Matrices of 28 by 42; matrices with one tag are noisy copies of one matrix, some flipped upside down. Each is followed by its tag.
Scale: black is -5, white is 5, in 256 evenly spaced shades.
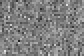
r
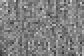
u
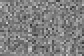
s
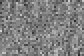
r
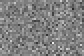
s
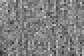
u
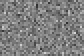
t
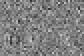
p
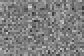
s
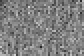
u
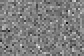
t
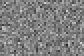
t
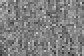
u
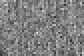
u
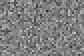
t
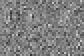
p
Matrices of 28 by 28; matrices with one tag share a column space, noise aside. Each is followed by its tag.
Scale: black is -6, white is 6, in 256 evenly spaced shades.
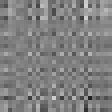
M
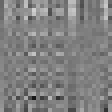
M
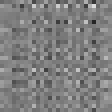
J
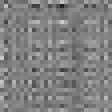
J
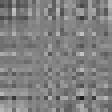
M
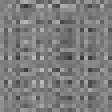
J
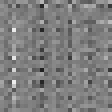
J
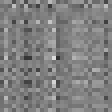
J
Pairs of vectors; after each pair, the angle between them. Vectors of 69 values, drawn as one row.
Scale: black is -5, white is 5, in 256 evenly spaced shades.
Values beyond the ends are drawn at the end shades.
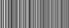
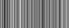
partly opposed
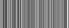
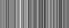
orthogonal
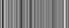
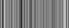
nearly parallel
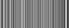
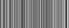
nearly opposite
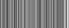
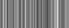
orthogonal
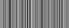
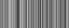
partly opposed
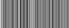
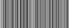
nearly parallel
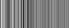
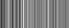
nearly opposite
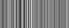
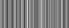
partly aligned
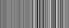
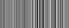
nearly parallel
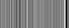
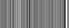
nearly opposite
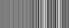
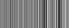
nearly opposite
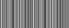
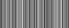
orthogonal
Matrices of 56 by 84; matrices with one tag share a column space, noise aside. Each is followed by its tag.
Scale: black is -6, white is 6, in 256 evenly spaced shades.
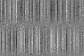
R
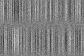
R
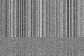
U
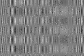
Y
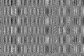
Y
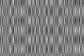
Y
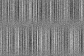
R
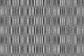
Y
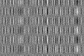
Y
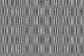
Y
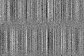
R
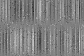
R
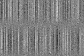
R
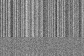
U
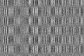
Y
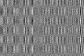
Y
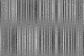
R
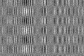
Y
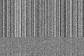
U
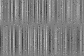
R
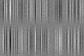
R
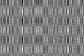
Y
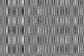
Y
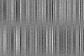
R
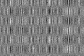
Y
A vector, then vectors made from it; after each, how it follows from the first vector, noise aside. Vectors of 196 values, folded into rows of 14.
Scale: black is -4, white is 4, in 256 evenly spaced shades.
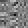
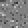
partly zeroed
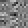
copied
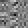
copied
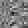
reversed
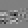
partly zeroed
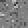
partly zeroed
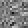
reversed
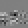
partly zeroed
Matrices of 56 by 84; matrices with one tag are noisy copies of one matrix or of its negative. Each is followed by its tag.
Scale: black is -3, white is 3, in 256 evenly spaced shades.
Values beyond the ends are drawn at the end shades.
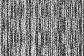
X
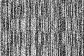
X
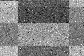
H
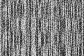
X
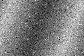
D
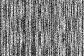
X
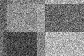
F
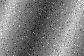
D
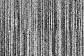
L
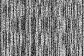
X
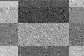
H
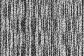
X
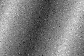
D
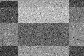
H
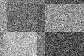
F
